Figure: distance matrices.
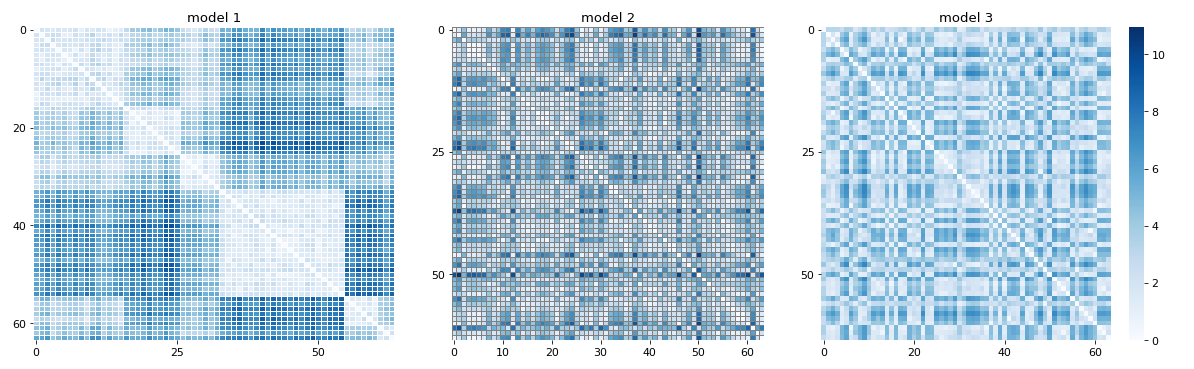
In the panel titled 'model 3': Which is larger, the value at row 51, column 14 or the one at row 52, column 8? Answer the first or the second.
the first
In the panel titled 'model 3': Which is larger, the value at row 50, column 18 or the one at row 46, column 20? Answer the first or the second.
the first
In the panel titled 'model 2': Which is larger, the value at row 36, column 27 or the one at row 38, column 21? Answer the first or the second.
the second
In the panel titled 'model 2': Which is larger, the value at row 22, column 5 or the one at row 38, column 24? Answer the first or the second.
the second
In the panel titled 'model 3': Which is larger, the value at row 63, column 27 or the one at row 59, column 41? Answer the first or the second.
the first
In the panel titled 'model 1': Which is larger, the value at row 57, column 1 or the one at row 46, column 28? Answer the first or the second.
the second
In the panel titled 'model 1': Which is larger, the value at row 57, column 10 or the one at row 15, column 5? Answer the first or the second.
the first
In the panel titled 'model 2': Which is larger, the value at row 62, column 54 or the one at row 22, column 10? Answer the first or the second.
the second
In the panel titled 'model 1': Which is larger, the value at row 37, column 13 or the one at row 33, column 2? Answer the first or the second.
the second
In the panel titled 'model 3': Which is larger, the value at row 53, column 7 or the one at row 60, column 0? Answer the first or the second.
the first
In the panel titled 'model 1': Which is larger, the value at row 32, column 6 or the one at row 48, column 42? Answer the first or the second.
the first
